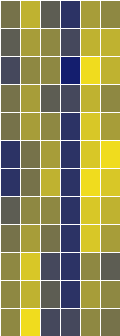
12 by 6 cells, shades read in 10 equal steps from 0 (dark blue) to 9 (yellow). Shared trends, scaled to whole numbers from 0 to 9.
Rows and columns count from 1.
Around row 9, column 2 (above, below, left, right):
5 8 4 4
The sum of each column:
41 73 50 14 86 72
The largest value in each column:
5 9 7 2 9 9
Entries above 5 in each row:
2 3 2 2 3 3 3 2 3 1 2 1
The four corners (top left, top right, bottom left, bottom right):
4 5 5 4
